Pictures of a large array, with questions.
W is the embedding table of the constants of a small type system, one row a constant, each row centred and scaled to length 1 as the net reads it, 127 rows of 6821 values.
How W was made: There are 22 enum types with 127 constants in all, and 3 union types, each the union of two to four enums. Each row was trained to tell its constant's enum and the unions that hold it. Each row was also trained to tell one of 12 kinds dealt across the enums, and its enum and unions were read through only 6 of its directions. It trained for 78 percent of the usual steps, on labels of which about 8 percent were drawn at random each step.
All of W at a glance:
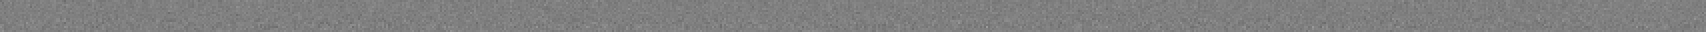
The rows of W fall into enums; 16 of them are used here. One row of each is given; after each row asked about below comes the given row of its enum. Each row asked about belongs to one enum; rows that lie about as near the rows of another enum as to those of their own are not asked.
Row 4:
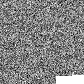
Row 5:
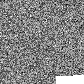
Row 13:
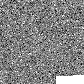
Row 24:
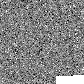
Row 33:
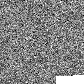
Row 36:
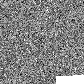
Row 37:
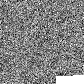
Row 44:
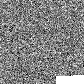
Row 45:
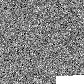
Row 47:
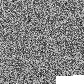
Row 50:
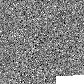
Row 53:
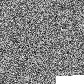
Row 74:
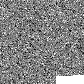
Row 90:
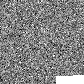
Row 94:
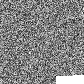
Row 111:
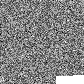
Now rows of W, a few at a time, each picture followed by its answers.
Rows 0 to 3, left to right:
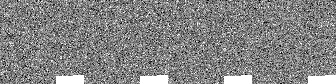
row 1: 45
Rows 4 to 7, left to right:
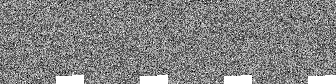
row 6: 45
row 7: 44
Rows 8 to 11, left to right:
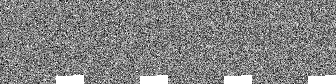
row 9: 53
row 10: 94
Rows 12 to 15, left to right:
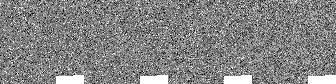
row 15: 90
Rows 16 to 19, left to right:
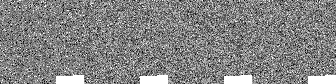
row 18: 44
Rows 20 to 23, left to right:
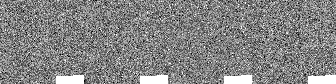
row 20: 53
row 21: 90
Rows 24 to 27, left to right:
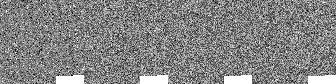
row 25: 36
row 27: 90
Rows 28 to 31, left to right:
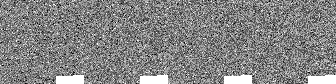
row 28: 24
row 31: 4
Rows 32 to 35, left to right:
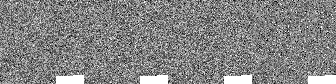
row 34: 33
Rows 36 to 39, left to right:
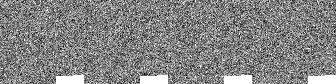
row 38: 53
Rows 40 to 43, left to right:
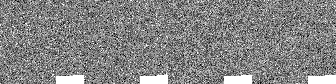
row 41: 37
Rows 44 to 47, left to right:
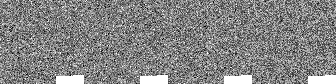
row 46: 53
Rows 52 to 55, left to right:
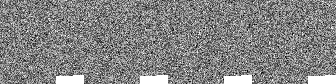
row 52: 111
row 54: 37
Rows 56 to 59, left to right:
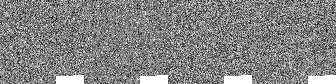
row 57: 90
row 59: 44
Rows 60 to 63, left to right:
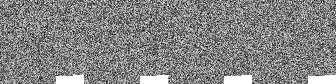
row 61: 44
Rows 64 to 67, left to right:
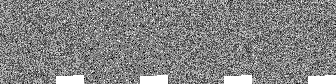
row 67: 94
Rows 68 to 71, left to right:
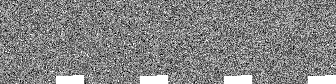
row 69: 4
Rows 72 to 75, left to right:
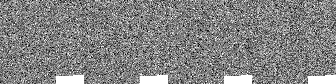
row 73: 4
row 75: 33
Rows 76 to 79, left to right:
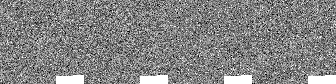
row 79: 44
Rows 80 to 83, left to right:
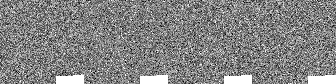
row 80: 33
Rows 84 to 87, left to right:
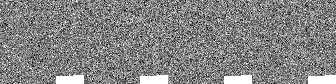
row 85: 4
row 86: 111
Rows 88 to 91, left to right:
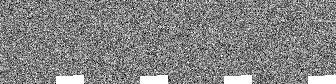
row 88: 94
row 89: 94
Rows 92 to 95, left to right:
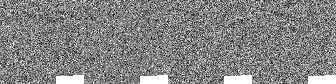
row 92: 13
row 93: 50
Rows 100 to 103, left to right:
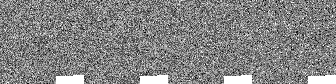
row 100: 36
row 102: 37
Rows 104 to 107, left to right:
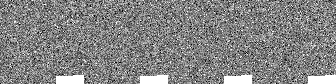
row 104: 33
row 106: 37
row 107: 37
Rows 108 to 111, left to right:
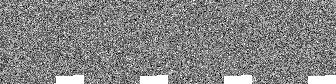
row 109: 36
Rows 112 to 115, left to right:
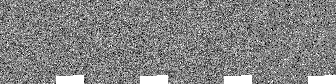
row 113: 4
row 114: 36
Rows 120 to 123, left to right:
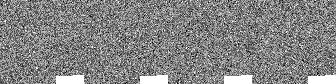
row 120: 90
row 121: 36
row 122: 74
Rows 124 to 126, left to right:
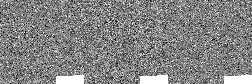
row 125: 33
